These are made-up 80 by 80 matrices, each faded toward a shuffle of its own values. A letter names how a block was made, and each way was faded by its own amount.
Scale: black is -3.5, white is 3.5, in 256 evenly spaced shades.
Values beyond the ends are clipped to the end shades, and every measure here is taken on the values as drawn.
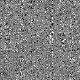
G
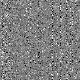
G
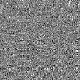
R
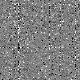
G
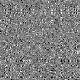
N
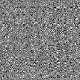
N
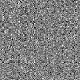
R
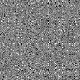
N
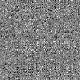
R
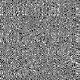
N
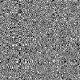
R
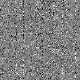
G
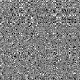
N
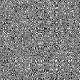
N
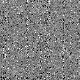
G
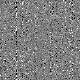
G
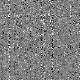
G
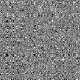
N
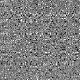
N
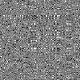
N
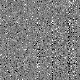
G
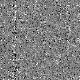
G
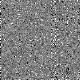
G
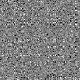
N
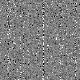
G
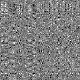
N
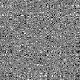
N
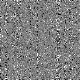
G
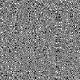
N
